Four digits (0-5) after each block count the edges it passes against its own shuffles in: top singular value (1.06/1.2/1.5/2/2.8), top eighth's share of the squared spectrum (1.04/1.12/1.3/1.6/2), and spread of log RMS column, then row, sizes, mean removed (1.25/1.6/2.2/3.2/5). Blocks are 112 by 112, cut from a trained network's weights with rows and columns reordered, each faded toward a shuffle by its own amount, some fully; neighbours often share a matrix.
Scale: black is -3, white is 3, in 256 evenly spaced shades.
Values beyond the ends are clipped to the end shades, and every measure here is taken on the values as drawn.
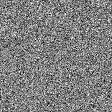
0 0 0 0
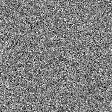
0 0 0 0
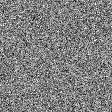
0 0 0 0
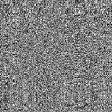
4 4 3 2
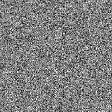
3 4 2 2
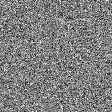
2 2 0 0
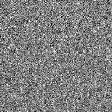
2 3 2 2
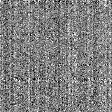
4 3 1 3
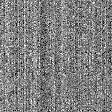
4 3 1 2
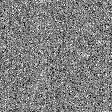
1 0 0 0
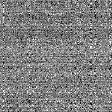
3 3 3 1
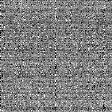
3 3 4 0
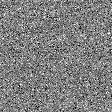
0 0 0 0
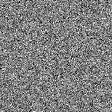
2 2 0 1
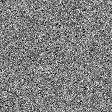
0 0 0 0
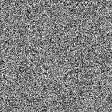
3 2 1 0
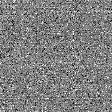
2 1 2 0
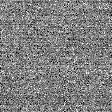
3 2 2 0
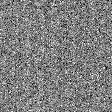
1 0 0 0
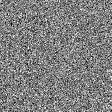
1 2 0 0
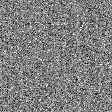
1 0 0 0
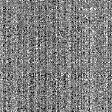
4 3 2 3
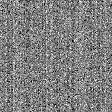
3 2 0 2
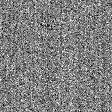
2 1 0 0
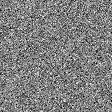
1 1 0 0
